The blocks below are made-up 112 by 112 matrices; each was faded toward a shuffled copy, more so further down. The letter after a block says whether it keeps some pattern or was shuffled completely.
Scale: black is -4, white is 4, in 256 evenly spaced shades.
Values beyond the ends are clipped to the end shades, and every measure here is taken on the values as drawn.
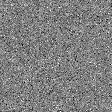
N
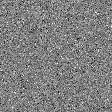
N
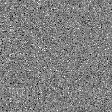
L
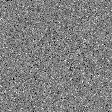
N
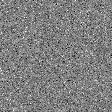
N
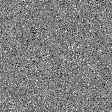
N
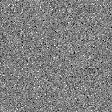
L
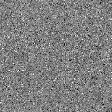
L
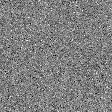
N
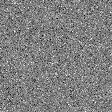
N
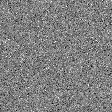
N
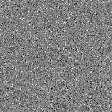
L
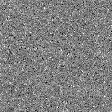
L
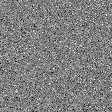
N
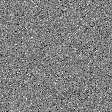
N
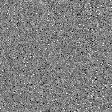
L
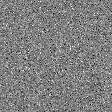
N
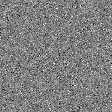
L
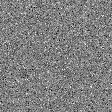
N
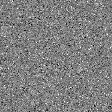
L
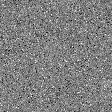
N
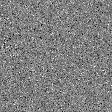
N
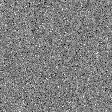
N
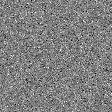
L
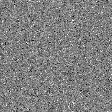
L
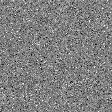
L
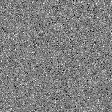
L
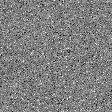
L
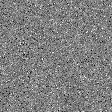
N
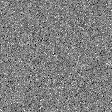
L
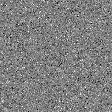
L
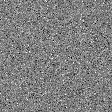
N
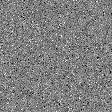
N
